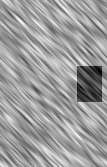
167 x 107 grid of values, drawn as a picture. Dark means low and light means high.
Streaks slant down to the right. Overall the values sit about 60% of the way up the scale. The middle right is the ninth with the lowest average. An odd patch, lower than its surroundings, sits in the middle right.
